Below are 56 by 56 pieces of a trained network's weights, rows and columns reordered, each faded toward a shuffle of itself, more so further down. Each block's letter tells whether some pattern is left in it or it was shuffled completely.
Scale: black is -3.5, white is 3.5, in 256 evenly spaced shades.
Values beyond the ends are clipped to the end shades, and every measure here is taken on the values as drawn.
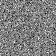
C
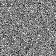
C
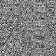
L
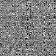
L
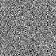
L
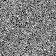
C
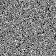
C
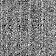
L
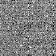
L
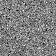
C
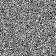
C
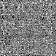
L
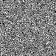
C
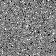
C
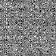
L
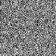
L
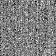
L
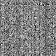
L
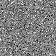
C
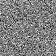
C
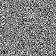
L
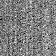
L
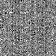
L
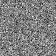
C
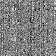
L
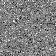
C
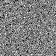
C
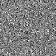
L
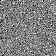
C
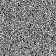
C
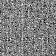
L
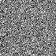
L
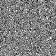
L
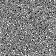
C
